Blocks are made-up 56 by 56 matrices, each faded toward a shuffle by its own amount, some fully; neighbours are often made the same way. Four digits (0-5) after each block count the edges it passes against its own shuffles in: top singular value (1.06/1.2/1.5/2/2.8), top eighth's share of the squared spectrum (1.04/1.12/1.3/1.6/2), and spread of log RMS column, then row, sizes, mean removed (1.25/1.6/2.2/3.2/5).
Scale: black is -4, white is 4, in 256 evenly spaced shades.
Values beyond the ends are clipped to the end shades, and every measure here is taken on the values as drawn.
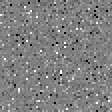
0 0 0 0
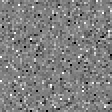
2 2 0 0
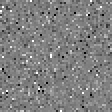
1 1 0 0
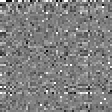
4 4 2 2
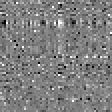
4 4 2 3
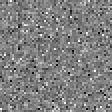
0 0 0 0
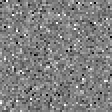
0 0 0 0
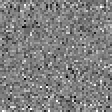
2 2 0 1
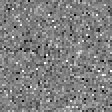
0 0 0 0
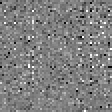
2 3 2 2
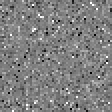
0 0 0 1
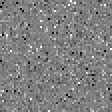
0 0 0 0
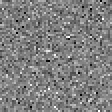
2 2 1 0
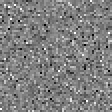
2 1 0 0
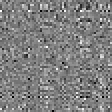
4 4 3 2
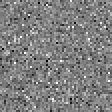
1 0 0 0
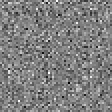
4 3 2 2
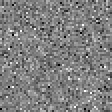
2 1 0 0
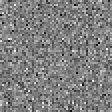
3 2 0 1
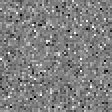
0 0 0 0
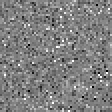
0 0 0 0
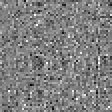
3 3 1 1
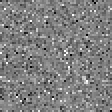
2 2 0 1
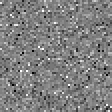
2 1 0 0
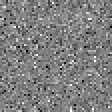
3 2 0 0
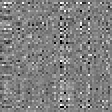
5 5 3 3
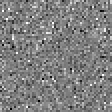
3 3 0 1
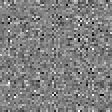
4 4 2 2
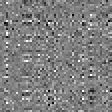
4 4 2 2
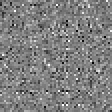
4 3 1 2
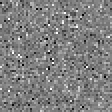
1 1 0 0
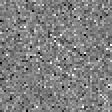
1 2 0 0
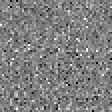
3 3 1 1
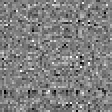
4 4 2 2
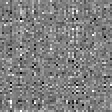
4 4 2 2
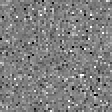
2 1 1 0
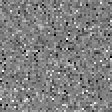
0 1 0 0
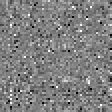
3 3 2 1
